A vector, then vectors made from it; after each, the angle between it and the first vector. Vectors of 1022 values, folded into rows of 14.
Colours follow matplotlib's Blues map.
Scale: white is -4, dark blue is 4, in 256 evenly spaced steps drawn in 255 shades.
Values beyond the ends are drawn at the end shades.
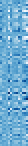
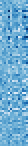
nearly opposite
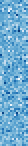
partly aligned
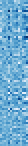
nearly opposite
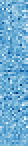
partly aligned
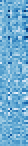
nearly opposite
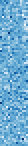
partly aligned
